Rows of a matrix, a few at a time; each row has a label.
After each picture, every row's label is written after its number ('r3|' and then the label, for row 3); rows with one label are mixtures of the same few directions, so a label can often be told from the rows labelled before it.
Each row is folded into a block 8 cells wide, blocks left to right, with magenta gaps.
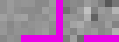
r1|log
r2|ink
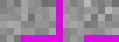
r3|ink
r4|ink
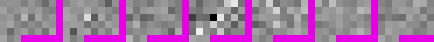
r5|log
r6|log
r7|log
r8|log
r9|ink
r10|ink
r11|log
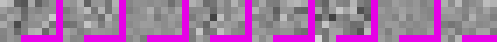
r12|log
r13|ink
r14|ink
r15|log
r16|ink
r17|log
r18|log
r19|ink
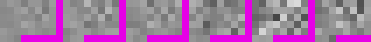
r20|ink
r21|ink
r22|ink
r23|log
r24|log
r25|ink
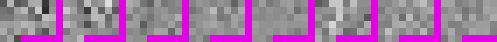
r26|ink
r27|ink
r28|log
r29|ink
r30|ink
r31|log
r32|log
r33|log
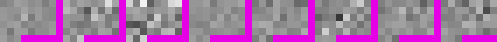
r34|log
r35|ink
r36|ink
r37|ink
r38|ink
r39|log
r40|ink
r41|ink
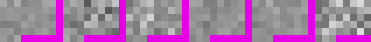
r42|ink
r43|ink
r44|log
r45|log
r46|ink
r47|log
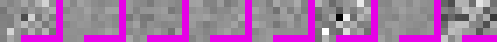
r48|log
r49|ink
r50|log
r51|log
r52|ink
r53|log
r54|log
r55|log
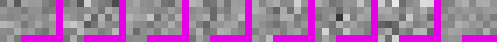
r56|ink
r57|ink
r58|log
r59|log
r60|ink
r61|log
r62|ink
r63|log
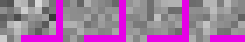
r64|log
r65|ink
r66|ink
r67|log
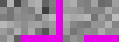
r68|ink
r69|log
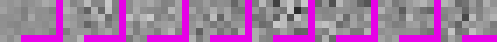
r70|ink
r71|ink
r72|log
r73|log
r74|ink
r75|ink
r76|ink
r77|log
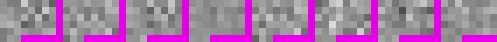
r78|ink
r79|log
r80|ink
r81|ink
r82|log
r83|log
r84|ink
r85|ink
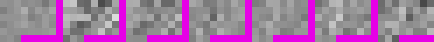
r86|ink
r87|log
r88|log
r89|log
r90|log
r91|log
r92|ink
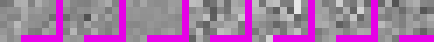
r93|log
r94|log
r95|ink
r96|log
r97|ink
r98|ink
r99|ink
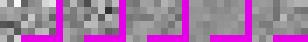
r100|ink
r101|ink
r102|log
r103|log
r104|ink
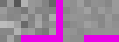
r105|ink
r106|ink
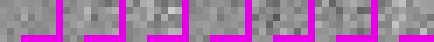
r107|log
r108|ink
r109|ink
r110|ink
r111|log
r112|ink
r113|log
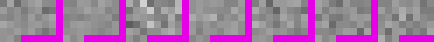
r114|ink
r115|log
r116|ink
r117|log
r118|ink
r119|log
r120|log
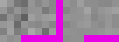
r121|log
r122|ink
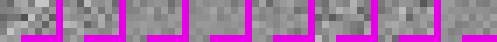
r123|log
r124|ink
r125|ink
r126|ink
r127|ink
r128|log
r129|ink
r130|log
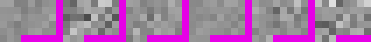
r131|log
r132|log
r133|log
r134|log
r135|ink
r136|ink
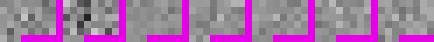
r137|log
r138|log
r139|ink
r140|ink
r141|log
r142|ink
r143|log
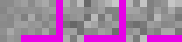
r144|log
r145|ink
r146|ink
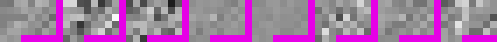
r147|log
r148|log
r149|ink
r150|log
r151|log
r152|log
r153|log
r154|log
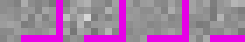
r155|ink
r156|log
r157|ink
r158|ink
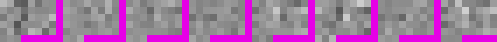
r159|log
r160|ink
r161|ink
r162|log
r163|ink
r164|ink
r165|log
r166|ink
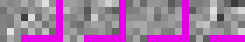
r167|log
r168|ink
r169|ink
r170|ink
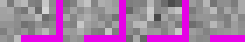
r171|ink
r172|log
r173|ink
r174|ink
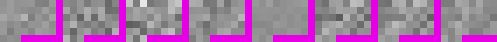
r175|log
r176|log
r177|ink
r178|log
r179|ink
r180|log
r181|log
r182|log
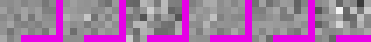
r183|log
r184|log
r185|log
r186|log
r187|ink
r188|ink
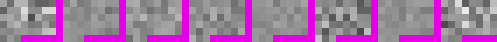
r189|ink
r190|ink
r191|log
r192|log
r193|ink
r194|log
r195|ink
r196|ink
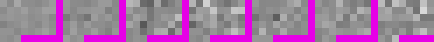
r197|ink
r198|log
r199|log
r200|ink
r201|log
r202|ink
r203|ink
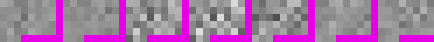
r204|log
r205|ink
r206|log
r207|log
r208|log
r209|log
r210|ink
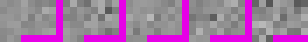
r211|ink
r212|ink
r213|log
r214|log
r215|ink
